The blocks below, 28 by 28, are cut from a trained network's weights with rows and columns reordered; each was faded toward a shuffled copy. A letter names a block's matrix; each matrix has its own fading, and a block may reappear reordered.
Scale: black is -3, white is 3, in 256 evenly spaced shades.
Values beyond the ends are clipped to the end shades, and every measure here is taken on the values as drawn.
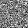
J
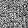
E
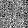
E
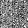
E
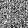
E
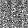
E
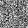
E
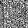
E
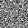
J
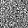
J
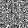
E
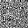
J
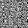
J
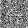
E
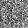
E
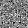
E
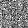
E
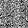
E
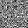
J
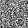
E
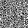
E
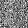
E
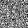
J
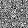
J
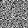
J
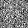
E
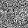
J
